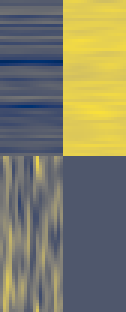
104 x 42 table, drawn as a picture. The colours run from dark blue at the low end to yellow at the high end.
It is made of 2 by 2 panels. Panel 1,1: low, streaked across. Panel 1,2: very high, streaked across, faint in contrast. Panel 2,1: middling, streaked downward, strong in contrast. Panel 2,2: low, flat.
